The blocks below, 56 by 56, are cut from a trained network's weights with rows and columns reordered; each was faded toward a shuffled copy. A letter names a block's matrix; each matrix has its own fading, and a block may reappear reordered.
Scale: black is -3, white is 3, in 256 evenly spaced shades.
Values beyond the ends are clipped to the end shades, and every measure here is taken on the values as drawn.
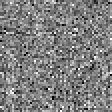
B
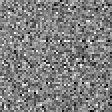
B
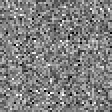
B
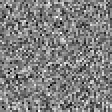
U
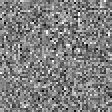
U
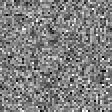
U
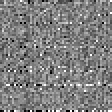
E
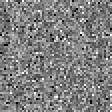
B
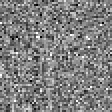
U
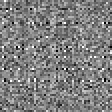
E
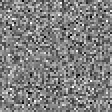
U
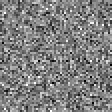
U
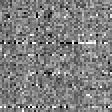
E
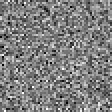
U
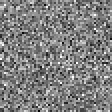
U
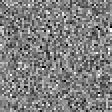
U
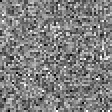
U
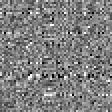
E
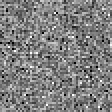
B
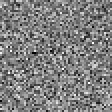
U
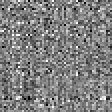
E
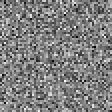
U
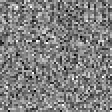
U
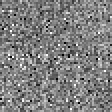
B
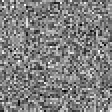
U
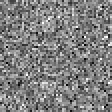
U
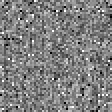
B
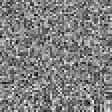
U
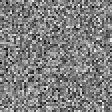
U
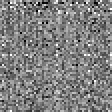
E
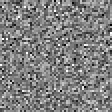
U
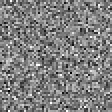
U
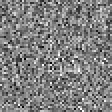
U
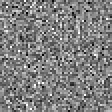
U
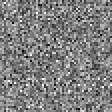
B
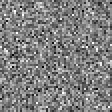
U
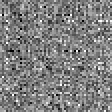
E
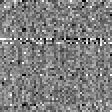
E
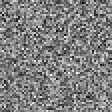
U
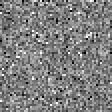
B
